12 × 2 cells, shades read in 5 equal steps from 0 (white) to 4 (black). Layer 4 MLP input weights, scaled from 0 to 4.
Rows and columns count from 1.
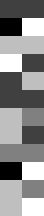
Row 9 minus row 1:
-1 -1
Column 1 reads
3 4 1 0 3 3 1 1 2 4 1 1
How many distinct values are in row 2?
2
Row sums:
6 4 2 3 4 6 3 4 4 4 3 1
